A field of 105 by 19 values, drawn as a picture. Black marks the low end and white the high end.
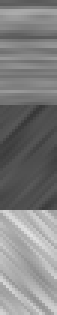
It is made of 3 by 1 panels. Panel 1,1: middling, streaked across. Panel 2,1: low, slanting up to the right, faint in contrast. Panel 3,1: high, slanting down to the right.
